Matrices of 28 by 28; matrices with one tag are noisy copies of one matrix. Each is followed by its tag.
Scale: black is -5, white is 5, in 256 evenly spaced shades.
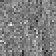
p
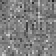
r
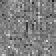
r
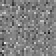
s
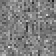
r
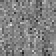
p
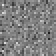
s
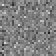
s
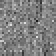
p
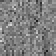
p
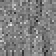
p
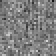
r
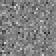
s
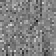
p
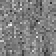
p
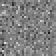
s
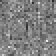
r
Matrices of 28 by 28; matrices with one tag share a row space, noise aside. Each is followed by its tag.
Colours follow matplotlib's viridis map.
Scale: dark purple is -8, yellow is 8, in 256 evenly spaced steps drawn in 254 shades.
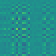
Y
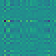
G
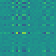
Y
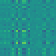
Y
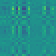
Y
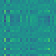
G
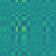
Y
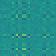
Y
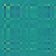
G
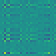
G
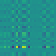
Y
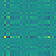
G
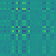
Y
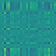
G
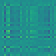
G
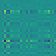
G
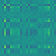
G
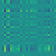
G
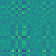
Y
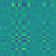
Y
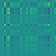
G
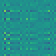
G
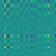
G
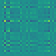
G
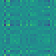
G
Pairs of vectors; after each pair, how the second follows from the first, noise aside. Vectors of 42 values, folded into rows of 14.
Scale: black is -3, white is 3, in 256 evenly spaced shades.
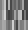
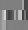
partly zeroed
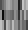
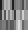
wrapped around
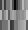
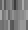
shrunk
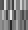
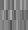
shrunk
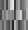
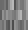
shrunk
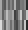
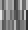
wrapped around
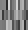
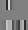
partly zeroed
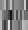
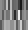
wrapped around
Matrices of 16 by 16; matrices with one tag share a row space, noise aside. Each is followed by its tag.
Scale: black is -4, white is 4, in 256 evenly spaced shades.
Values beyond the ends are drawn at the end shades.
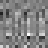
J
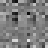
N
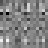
J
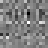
J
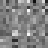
N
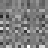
J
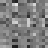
N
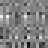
J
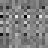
J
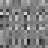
J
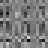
J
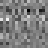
J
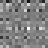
J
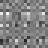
J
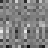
J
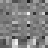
N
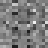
N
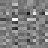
N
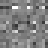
N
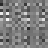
J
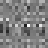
J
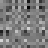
J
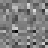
N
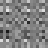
J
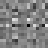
N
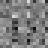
N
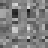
N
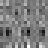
J
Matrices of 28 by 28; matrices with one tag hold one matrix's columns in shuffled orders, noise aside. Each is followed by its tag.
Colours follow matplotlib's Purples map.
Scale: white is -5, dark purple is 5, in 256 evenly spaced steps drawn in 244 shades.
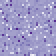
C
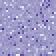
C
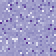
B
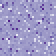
B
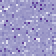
B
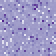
B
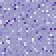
B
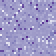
B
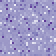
B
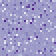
B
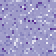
B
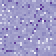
B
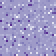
C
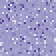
B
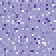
B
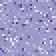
B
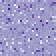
B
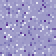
C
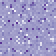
B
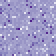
C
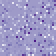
C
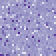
C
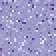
B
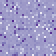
C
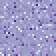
C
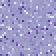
C
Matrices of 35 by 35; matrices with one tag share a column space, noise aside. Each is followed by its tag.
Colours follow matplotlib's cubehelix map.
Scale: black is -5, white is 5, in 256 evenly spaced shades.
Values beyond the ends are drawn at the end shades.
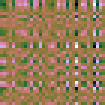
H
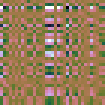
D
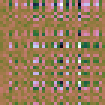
H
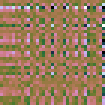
D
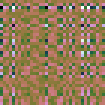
D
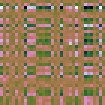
D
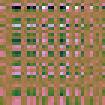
D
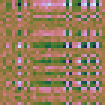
H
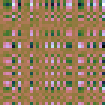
H
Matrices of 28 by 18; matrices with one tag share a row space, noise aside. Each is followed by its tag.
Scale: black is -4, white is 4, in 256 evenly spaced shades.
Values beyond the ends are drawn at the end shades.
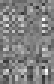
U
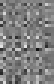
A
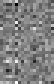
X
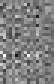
A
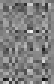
U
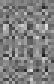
U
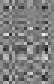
U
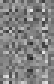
U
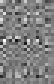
A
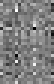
X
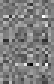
U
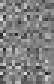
A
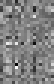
X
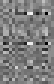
U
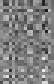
U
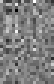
X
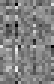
X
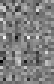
A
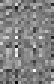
X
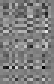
U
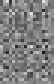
U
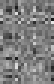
X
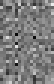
X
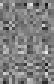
U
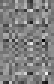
U
